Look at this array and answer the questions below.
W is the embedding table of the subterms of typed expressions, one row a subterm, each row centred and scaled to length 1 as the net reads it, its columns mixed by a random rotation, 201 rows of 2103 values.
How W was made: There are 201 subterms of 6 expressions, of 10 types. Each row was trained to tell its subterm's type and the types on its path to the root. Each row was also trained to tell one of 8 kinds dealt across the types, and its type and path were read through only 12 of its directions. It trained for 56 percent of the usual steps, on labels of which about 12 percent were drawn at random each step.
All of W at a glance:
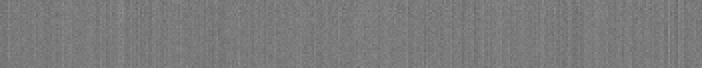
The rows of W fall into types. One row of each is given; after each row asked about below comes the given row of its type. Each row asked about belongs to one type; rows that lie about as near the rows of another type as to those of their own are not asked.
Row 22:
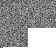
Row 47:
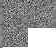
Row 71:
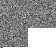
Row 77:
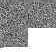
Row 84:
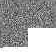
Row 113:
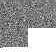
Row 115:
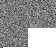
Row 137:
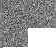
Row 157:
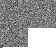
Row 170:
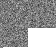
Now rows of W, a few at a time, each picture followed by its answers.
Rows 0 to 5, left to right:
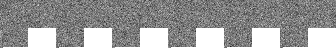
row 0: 77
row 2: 47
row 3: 47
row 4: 115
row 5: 84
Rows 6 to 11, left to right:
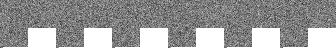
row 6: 137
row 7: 84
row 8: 137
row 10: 84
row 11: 115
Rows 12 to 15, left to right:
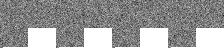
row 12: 137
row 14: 170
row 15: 77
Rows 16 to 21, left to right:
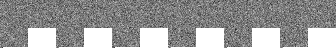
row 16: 137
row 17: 84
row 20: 47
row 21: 84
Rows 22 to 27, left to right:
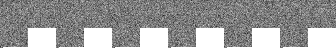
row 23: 47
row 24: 22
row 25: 22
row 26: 71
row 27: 71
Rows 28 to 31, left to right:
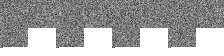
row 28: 115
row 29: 115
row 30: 77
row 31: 47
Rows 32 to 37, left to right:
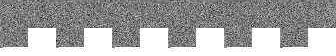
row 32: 47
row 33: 170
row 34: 113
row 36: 22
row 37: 47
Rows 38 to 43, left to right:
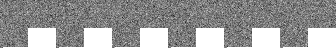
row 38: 22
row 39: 71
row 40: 84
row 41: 71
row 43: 113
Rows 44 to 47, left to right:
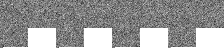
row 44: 157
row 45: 113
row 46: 113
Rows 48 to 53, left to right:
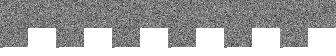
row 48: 84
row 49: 113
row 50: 157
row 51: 47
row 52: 22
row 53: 77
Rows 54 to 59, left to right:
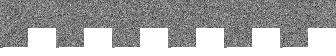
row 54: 84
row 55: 22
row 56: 115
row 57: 84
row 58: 137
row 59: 84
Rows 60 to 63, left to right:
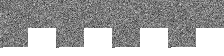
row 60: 137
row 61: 137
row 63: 157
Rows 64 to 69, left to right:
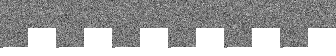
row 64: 71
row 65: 84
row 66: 71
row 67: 137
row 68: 113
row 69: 170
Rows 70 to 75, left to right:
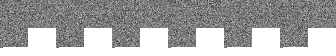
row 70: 115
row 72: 77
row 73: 71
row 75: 157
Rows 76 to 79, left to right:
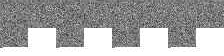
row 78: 113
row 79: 113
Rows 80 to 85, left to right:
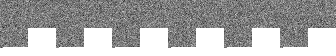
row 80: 47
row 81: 47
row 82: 115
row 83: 137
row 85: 113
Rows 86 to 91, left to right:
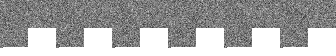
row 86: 157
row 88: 170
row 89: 115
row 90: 71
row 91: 115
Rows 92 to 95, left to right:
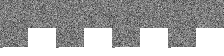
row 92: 47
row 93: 137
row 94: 22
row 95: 115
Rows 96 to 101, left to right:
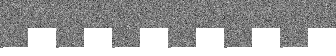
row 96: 71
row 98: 115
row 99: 47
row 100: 113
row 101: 22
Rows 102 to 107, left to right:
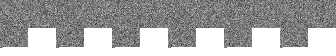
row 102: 170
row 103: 84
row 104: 22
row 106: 115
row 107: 47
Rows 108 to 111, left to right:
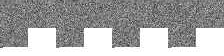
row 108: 137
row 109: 137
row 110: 47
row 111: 157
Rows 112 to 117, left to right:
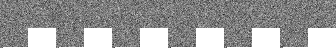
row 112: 71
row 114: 113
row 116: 115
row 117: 137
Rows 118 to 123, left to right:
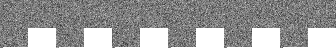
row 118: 47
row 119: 113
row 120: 170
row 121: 77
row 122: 77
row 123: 22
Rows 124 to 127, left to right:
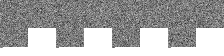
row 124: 47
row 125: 113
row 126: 170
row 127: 77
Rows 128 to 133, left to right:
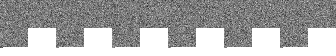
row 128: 157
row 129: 22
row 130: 113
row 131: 84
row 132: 113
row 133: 22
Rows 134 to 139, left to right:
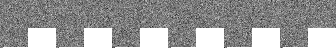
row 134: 47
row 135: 113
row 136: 137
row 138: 115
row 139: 84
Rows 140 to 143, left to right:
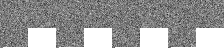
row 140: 170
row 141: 22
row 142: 115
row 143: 137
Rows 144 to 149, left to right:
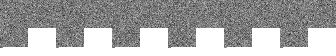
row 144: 137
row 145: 115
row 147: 157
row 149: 77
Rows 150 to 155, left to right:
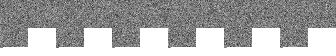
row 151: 84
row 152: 71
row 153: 77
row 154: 115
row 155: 22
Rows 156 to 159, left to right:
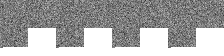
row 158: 47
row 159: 137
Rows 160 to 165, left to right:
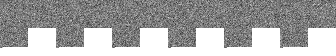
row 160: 84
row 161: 170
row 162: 170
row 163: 84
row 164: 84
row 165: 71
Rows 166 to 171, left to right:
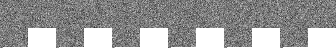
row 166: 84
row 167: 77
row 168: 47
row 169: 137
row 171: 84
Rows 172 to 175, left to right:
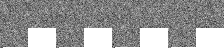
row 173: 113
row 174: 113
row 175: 47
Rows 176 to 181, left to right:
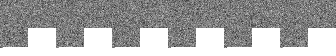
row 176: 71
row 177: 22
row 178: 170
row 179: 115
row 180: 22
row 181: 47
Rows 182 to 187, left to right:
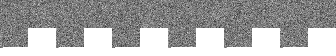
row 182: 71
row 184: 115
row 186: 84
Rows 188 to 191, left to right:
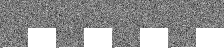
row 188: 22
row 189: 113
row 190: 47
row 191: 157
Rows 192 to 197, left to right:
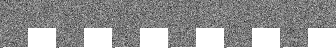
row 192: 77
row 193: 137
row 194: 115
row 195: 157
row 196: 84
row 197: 115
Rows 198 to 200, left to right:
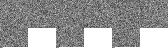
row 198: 170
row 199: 47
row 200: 115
